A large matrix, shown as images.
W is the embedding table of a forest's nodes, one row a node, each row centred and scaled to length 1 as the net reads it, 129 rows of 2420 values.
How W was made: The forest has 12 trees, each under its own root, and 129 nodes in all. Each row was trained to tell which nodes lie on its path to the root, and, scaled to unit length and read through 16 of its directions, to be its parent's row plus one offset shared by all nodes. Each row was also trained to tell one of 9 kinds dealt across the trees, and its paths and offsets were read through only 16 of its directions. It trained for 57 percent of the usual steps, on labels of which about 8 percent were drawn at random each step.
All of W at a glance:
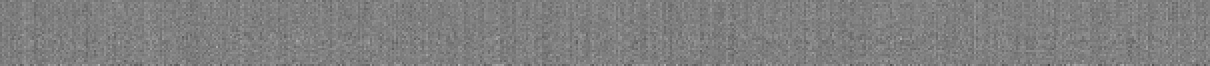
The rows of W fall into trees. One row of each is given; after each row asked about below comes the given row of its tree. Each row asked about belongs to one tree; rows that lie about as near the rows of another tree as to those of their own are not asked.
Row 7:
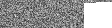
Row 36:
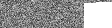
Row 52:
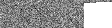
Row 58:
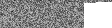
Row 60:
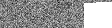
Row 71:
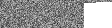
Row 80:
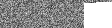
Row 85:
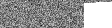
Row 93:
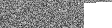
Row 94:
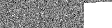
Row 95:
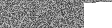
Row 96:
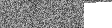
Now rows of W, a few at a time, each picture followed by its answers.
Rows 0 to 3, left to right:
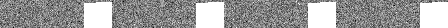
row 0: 80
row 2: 60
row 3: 80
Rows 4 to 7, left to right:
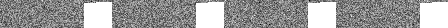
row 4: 52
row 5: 94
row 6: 96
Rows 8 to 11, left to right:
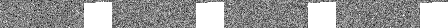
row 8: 58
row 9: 7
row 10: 60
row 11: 95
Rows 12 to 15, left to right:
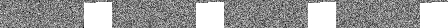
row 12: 58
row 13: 71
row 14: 95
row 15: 7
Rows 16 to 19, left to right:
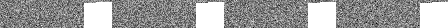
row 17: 52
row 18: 96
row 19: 7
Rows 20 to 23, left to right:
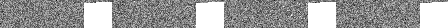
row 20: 80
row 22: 96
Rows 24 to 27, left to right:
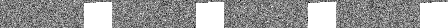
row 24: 52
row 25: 80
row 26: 7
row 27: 96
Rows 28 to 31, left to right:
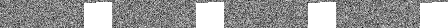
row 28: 71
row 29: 60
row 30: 94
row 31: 7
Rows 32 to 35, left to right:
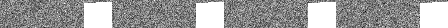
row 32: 96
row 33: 93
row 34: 94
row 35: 60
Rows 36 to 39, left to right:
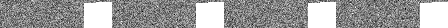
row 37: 60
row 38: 52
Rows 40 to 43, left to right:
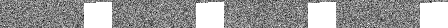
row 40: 52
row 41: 7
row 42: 58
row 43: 80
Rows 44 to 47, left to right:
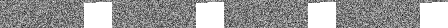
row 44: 95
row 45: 85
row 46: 52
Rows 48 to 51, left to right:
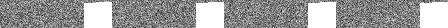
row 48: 93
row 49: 95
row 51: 96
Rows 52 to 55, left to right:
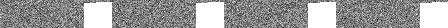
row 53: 94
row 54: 60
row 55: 80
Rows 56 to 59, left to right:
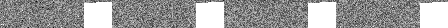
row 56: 96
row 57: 95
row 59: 60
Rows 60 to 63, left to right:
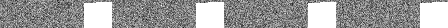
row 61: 58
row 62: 93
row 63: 96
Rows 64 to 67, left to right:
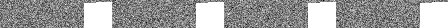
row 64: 93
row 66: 60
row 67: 94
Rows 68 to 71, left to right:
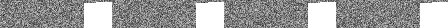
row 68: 7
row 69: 60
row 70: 7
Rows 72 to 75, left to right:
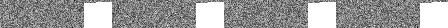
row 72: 60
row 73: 94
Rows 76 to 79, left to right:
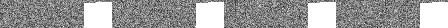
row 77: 93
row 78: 94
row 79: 93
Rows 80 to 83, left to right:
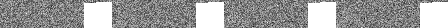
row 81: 85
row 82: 95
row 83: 95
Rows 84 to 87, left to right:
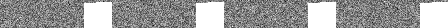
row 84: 85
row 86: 58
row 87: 58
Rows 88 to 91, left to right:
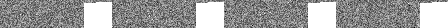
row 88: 95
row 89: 94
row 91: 96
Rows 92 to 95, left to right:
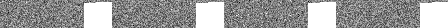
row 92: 94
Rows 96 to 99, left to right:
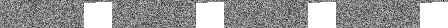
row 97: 36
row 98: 95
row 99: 85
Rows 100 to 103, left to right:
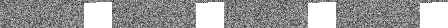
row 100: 7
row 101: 52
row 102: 58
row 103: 52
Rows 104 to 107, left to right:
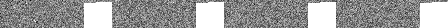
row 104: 94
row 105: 60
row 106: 94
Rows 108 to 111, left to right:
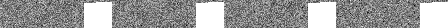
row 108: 60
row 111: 94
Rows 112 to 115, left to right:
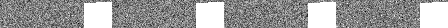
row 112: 80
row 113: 7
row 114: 93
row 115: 95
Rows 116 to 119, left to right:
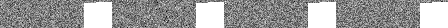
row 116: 95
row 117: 7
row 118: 85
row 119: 52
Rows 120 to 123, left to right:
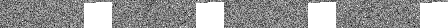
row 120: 7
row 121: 58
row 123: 80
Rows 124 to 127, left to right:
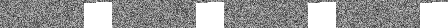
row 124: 71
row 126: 58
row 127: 93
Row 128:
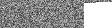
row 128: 52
